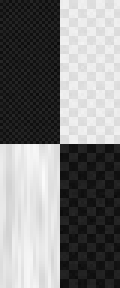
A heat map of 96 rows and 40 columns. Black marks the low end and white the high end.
The table splits into 2 rows of 2 panels. Panel 1,1: very low, checkered, faint in contrast. Panel 1,2: very high, checkered, faint in contrast. Panel 2,1: very high, streaked downward, faint in contrast. Panel 2,2: very low, checkered, faint in contrast.
